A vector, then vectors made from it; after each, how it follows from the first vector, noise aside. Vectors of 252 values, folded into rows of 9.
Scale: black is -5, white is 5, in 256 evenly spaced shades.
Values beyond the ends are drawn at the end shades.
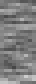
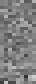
sign-scrambled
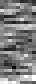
scaled up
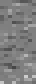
partly zeroed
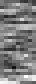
scaled up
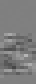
partly zeroed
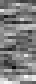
scaled up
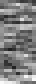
scaled up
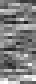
scaled up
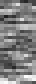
scaled up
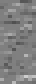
partly zeroed
